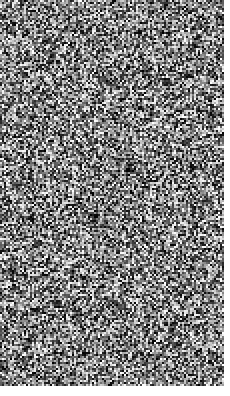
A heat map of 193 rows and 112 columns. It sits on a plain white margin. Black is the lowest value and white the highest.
Slope: none. Symmetry: a half turn. Grain: fine. Histogram: flat. Seam: none. Stripes: none.
